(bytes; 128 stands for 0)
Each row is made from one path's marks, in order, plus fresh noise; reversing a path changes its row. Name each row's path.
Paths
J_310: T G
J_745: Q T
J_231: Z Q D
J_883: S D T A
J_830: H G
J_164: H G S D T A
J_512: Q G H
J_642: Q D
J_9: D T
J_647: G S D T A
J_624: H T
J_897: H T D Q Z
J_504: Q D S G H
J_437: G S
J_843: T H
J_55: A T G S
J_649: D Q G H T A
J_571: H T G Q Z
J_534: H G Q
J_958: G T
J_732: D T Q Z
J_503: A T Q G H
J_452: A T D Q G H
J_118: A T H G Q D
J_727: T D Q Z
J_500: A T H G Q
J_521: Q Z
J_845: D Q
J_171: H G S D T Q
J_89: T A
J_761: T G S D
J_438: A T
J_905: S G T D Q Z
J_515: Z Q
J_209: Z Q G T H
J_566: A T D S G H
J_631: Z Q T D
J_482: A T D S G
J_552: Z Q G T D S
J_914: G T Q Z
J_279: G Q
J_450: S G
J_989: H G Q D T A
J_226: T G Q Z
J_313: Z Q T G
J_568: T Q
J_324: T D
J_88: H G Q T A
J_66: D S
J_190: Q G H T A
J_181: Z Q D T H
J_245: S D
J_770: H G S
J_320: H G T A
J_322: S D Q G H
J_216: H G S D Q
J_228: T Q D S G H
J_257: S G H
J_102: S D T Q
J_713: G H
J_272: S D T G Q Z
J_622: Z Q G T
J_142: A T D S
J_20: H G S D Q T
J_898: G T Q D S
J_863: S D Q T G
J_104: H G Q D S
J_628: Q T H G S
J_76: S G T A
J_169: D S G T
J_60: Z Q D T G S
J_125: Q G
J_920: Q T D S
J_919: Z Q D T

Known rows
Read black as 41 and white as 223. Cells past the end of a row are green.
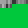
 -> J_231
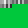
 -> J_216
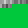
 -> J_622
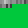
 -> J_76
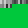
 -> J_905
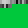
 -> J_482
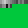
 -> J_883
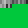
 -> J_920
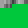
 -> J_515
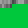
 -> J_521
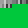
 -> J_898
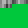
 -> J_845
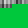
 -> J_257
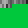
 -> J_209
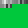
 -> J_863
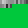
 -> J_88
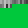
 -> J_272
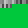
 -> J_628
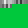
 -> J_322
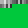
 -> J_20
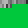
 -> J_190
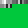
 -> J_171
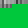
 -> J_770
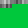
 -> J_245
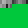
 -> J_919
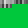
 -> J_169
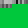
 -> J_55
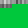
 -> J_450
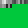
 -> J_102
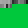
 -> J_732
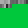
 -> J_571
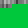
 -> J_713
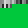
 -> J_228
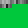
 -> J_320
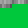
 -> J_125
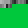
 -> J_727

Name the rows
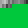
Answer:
J_313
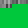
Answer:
J_66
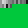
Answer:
J_989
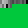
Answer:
J_181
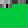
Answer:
J_897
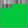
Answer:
J_512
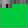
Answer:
J_324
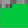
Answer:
J_745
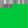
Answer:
J_279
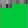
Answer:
J_89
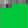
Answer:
J_310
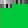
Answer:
J_164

